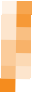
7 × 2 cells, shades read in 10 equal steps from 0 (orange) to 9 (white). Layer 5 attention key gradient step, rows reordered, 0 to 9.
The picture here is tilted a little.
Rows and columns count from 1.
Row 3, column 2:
4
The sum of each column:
36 32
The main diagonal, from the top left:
8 1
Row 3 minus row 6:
3 -3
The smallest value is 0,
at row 7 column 1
